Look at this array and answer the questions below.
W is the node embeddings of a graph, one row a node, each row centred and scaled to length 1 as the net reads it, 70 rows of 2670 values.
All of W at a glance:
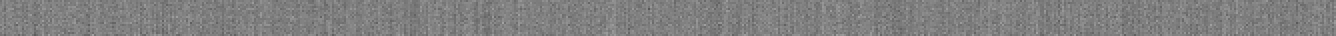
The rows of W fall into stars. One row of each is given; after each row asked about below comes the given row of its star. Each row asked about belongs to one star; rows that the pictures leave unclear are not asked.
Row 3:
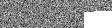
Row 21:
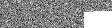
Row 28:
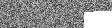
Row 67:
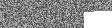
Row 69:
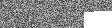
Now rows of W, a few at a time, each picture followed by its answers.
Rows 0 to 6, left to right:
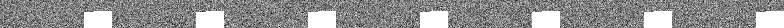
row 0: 28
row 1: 28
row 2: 21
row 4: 67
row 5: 28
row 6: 28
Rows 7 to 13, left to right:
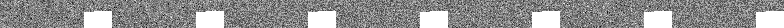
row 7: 3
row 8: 69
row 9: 69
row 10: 28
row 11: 3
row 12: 69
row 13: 3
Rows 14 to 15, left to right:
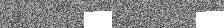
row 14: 69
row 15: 21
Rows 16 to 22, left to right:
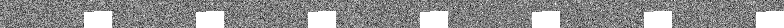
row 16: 3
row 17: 67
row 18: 67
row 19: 67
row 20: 67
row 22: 28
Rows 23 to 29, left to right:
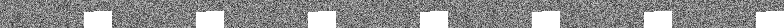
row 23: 69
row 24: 69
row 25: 67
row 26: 28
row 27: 21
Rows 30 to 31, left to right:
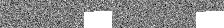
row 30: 28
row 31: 67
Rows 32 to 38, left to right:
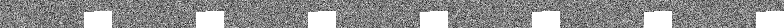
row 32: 67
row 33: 3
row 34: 67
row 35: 3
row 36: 3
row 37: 21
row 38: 28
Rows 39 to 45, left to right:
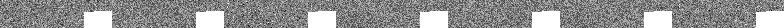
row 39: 28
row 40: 67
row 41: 69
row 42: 69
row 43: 28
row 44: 21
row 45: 21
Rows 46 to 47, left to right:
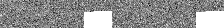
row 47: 21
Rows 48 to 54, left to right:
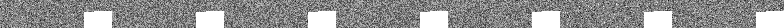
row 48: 67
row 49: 67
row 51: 67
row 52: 21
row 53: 69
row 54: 28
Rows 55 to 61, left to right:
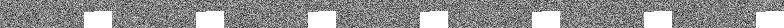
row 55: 28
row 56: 67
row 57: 21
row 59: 28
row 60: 67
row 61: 3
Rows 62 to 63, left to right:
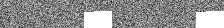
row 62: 21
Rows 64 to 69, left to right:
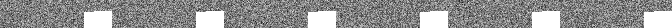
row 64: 28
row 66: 28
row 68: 67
